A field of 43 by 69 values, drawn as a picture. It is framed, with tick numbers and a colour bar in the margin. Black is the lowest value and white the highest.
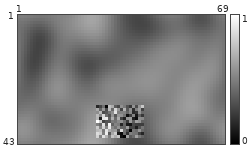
Overall the values sit about 50% of the way up the scale. In the bottom middle lies a patch that is rougher than the rest. A few values lie far out on both sides of the bulk. Values change most from cell to cell in the bottom middle.
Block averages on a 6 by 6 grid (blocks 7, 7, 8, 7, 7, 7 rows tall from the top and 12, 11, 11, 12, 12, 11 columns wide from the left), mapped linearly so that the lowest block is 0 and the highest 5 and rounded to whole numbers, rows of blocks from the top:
244021
022233
121344
233444
334244
335132
